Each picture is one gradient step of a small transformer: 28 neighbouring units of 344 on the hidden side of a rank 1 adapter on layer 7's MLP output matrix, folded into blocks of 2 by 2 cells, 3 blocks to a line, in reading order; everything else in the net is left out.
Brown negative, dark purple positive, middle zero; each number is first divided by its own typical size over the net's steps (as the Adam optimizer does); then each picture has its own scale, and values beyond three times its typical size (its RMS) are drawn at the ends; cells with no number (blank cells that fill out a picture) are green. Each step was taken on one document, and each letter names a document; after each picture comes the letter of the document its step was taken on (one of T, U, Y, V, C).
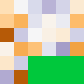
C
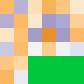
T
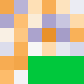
T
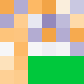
T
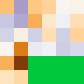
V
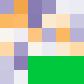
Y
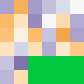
Y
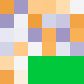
Y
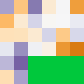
C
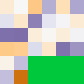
C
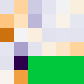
V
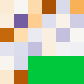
V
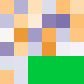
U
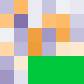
U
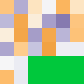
U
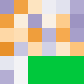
Y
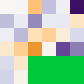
C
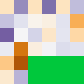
V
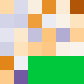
T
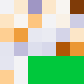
C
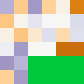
C
